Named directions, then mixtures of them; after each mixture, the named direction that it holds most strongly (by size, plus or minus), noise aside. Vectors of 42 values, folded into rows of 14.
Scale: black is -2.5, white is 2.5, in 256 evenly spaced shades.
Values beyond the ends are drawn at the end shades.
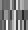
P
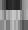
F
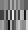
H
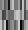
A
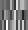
P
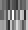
H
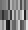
H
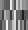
P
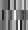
P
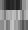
F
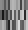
H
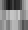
F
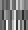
P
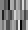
A
